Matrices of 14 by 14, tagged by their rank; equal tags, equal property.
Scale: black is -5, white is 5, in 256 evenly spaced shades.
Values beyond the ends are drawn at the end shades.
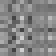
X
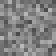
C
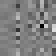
X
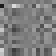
X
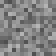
C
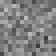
C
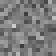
C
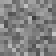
C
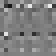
X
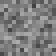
C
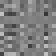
X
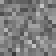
C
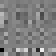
X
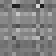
X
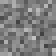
C
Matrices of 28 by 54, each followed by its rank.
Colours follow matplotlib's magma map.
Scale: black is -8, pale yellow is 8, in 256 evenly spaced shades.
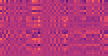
two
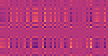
one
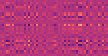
two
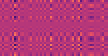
one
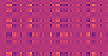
one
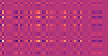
one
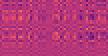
two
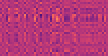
two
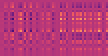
one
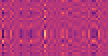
two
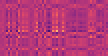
two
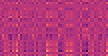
two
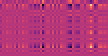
one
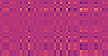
one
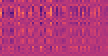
two
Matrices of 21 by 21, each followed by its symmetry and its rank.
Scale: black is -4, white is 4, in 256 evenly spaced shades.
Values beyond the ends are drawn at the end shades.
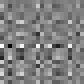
neither, rank two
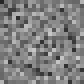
symmetric, full rank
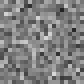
neither, full rank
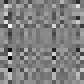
neither, rank two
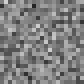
neither, full rank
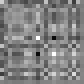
symmetric, rank two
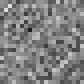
symmetric, full rank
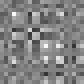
symmetric, rank two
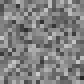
neither, full rank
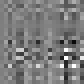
neither, rank two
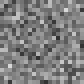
symmetric, full rank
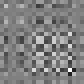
symmetric, rank two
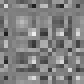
symmetric, rank two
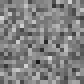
neither, full rank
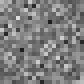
symmetric, full rank
